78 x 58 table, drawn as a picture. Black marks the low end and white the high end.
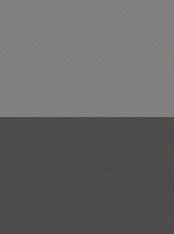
It is made of 2 by 1 panels. Panel 1,1: middling, flat. Panel 2,1: low, flat.
